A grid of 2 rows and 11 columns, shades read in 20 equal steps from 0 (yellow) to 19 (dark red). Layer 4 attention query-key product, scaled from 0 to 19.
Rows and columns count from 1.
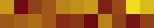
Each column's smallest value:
6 11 10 12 8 7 6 8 13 0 3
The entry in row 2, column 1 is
12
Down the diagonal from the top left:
6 11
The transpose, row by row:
6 12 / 19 11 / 14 10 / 12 12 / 8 16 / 7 15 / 6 19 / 17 8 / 13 14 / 0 18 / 3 14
